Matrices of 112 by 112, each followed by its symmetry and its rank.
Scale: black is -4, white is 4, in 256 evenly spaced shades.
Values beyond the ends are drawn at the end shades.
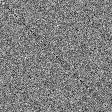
symmetric, full rank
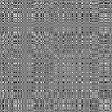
symmetric, rank three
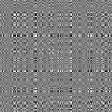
symmetric, rank three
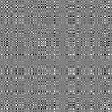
symmetric, rank three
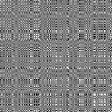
symmetric, rank three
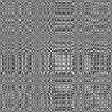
symmetric, rank three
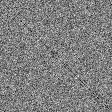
symmetric, full rank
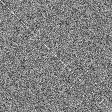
symmetric, full rank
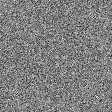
symmetric, full rank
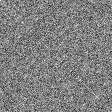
symmetric, full rank
